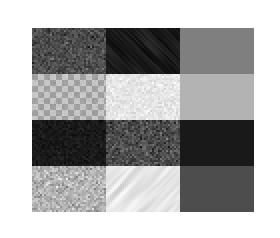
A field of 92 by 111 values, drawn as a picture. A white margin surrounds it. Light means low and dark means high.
It is made of 4 by 3 panels. Panel 1,1: high, fine-grained. Panel 1,2: very high, slanting down to the right, faint in contrast. Panel 1,3: middling, flat. Panel 2,1: low, checkered. Panel 2,2: very low, fine-grained, faint in contrast. Panel 2,3: low, flat. Panel 3,1: very high, fine-grained, faint in contrast. Panel 3,2: high, fine-grained. Panel 3,3: very high, flat. Panel 4,1: low, fine-grained. Panel 4,2: very low, slanting up to the right, faint in contrast. Panel 4,3: high, flat.
